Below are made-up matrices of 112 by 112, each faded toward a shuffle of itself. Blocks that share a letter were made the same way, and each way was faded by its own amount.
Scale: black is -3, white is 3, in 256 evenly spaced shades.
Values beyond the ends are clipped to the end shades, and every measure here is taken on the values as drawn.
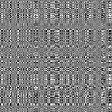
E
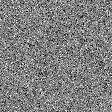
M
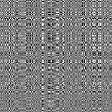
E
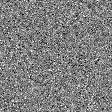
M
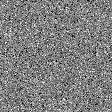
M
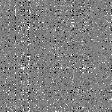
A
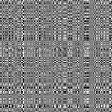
E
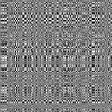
E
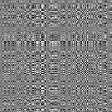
E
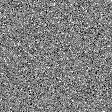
M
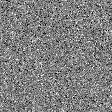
M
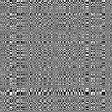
E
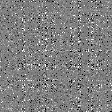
A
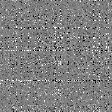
A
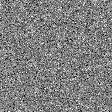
M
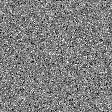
M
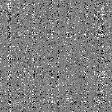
A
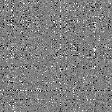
A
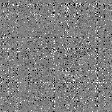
A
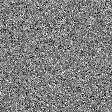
M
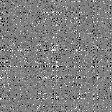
A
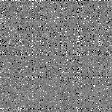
A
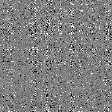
A
